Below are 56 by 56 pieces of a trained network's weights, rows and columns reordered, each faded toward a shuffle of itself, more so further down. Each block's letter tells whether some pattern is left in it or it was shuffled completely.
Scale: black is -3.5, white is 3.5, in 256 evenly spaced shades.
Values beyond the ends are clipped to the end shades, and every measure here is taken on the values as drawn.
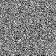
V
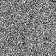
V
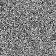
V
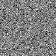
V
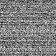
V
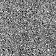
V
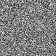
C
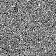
C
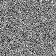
C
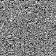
V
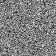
C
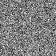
C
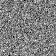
C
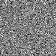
V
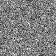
C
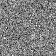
V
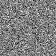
C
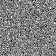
C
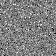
C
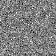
V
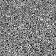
V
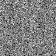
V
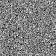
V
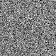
V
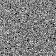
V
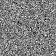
C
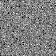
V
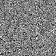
V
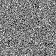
C
